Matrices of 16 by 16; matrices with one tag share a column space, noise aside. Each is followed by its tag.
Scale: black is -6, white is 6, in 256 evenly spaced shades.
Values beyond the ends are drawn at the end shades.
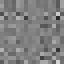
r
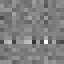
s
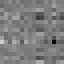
s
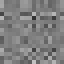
r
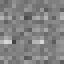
s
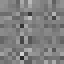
r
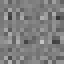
s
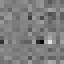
s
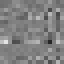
s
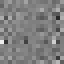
s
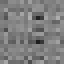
s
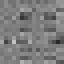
s
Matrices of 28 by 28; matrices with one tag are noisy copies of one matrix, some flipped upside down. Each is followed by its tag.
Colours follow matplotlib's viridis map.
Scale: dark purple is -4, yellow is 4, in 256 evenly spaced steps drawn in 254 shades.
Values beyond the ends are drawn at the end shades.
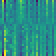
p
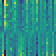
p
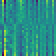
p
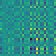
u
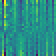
p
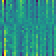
p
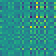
u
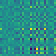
u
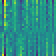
p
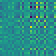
u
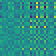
u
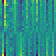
p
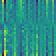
p
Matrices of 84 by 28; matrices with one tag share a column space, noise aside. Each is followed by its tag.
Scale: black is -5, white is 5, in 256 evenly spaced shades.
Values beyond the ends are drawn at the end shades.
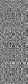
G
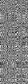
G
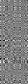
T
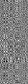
T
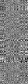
T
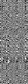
T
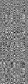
G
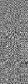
G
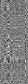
T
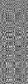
G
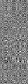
T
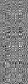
G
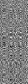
G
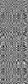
G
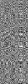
G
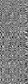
G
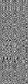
T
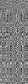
G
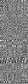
T
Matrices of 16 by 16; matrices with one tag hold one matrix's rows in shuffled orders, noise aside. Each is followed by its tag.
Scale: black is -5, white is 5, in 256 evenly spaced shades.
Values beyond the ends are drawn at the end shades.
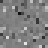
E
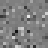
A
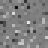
A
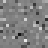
E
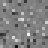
A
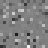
A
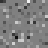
A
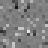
A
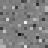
E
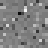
E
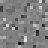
E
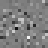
A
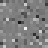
E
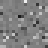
E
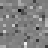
E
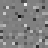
E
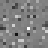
A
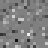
A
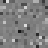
E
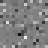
E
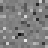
E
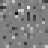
A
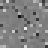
E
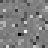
E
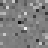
E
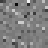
A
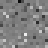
E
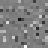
E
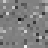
E
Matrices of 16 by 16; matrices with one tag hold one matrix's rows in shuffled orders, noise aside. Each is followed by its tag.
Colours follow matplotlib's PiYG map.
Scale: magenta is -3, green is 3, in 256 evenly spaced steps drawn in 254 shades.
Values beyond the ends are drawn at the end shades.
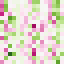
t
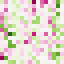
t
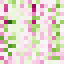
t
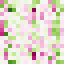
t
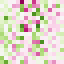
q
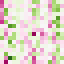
t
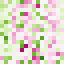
q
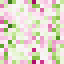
t
